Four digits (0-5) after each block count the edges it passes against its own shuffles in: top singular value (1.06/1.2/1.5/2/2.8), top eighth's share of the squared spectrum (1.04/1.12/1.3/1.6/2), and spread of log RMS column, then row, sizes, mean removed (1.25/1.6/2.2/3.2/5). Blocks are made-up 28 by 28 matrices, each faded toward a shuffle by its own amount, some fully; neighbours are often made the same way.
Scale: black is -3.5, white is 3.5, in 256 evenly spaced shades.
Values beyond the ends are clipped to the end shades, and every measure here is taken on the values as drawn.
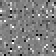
2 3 1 0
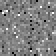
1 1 0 0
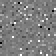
0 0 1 0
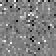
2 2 1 0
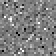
0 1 0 0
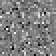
2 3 1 1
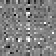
3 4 2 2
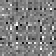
3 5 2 2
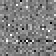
3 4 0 1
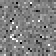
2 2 0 0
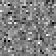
2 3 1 1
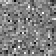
2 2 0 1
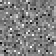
0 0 0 0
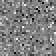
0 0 0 0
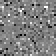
2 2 0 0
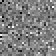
2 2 0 0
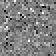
2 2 0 0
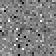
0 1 0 0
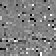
1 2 0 1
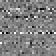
2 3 0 3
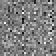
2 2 2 0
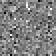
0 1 2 0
